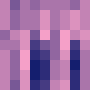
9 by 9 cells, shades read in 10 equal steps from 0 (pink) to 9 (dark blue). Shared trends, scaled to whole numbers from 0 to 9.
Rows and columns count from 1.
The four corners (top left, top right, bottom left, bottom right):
2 2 2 3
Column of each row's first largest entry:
2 2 2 4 4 4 4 4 4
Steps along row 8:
up down up down down down up down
